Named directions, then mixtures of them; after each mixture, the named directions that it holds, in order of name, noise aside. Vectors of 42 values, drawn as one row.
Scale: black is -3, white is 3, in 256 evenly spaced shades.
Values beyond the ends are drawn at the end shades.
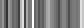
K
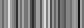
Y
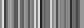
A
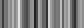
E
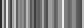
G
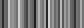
E, Y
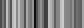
E, G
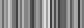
Y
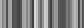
E, G, Y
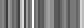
K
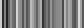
E, G, Y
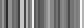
K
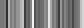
E, K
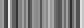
A, K, Y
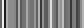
A, G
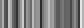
A, K, Y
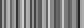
G, K, Y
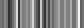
A, Y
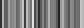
G, K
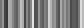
A, E, K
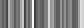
E, K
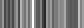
K, Y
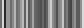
A, G, K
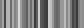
A, E, G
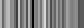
K, Y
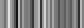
A, Y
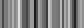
E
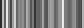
G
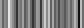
Y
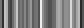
A, K, Y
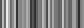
G, Y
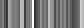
E, K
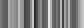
E, K
